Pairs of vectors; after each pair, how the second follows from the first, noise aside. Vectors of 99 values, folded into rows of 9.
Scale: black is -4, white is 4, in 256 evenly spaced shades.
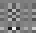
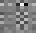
reversed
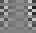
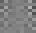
shrunk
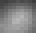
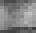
wrapped around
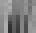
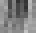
reversed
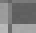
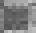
wrapped around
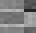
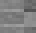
shrunk
